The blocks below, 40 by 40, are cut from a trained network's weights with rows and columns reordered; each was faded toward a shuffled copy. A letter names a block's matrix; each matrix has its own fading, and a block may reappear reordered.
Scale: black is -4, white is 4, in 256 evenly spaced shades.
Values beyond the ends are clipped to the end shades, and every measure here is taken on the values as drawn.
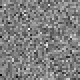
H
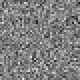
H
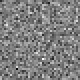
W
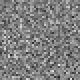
W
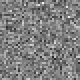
H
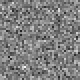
H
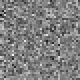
W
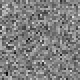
W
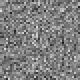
W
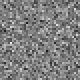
W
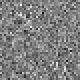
W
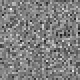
H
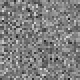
W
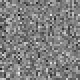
W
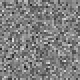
H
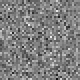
W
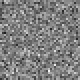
H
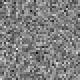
H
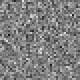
H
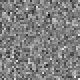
H
